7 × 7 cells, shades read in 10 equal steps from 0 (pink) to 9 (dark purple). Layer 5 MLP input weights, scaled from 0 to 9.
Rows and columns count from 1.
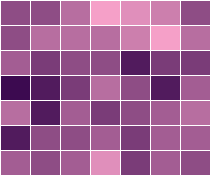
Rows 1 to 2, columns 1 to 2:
5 5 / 5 3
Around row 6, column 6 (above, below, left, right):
4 4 6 4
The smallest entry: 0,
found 2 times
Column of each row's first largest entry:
1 1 5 1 2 1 5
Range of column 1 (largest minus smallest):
6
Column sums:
38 40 30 22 33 28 30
